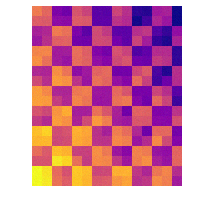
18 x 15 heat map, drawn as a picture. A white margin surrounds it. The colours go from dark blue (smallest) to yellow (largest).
Ninth with the highest average: bottom left. Ninth with the lowest average: top right. Grain: checkered. Slope: up to the bottom left.
